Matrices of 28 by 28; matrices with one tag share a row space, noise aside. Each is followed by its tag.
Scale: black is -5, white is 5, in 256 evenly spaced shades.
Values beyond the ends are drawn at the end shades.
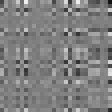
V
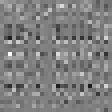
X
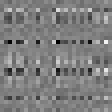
X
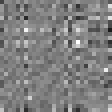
V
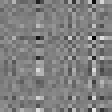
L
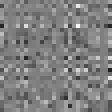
V
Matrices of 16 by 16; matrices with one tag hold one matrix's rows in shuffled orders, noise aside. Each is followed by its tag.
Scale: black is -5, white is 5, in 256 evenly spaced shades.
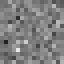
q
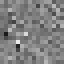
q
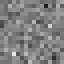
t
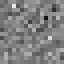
t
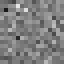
q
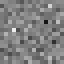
t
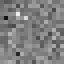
q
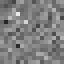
q
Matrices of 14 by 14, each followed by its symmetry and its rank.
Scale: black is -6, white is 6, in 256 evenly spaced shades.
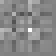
symmetric, rank two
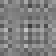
antisymmetric, rank two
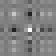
symmetric, rank one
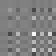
symmetric, rank one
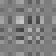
symmetric, rank one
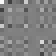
symmetric, rank two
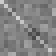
symmetric, full rank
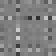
antisymmetric, rank two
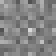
symmetric, rank two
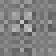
symmetric, rank two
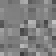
antisymmetric, rank two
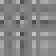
symmetric, rank one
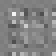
symmetric, rank two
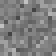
symmetric, full rank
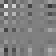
symmetric, rank one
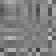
antisymmetric, rank two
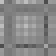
symmetric, rank one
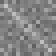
symmetric, full rank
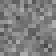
symmetric, full rank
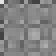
symmetric, rank two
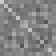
symmetric, full rank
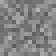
symmetric, full rank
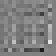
antisymmetric, rank two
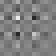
symmetric, rank one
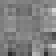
antisymmetric, rank two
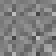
symmetric, rank two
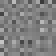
antisymmetric, rank two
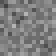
symmetric, full rank
